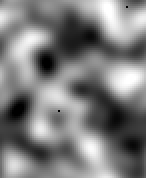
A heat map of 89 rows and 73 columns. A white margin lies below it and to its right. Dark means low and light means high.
No single row or column stands out from its neighbours. There is no overall slope. Two lone cells stand out, each far lower than its neighbours. Overall the values sit about 50% of the way up the scale.
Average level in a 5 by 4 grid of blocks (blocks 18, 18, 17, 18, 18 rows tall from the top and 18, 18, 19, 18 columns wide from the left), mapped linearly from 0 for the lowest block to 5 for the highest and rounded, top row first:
4 2 3 5 / 4 1 2 3 / 3 4 2 5 / 1 4 3 0 / 3 2 5 1
